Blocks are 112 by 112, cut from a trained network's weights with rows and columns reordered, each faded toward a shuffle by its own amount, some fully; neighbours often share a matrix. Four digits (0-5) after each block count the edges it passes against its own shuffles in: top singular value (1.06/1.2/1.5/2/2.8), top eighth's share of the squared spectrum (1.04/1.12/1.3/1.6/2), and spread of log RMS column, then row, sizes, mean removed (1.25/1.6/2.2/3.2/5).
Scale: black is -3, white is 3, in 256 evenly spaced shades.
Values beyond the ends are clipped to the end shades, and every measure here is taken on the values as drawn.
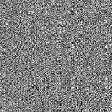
4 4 2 2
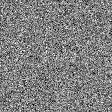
2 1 0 0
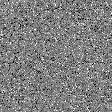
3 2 0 1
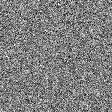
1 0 0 0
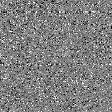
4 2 0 2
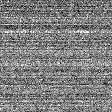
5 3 1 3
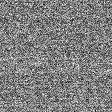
2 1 0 0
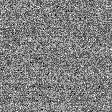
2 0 0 0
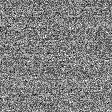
2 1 0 0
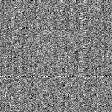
3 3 1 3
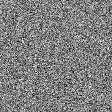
1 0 0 0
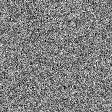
0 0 0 0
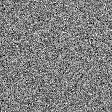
0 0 0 0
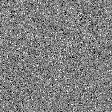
2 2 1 0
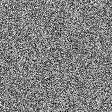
0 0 0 0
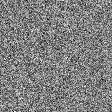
0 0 0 0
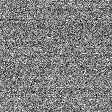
2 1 0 0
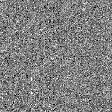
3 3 1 2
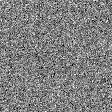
1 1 0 0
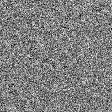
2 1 0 0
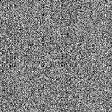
3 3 1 2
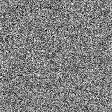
2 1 0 0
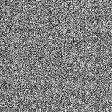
3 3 0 1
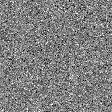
2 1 0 0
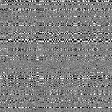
5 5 0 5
